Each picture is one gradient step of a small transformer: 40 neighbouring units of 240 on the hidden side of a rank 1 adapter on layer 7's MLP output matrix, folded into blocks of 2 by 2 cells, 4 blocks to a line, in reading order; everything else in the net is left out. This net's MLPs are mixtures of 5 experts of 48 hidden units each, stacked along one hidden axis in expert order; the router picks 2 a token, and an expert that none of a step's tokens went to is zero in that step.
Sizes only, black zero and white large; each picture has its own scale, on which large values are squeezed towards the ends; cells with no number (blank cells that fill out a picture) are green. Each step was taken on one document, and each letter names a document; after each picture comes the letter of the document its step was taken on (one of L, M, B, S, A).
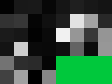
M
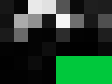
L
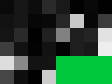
M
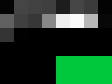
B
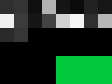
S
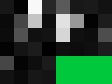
L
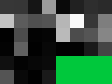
S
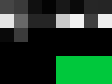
S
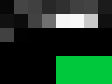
B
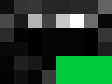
B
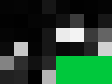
M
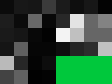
M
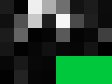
L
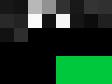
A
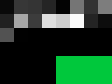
B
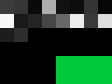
S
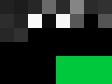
A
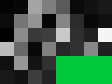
L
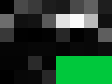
B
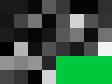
M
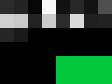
S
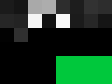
A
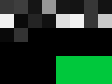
S
